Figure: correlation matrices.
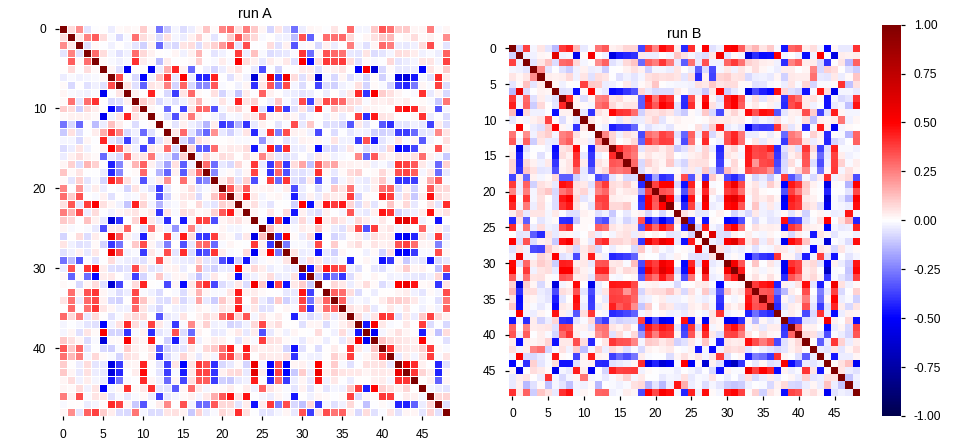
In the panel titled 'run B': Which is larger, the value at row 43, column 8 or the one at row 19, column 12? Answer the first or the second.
the second
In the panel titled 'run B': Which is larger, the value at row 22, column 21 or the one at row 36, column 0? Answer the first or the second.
the first
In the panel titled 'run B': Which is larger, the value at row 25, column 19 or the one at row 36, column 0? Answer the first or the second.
the first
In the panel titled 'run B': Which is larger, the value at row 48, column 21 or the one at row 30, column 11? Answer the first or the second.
the first
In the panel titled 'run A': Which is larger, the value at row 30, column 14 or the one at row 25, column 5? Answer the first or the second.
the first
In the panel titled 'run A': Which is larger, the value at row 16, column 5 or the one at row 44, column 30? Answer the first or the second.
the second
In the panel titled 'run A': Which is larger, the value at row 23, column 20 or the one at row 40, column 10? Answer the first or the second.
the first
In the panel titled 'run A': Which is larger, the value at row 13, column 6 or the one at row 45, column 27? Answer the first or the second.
the first
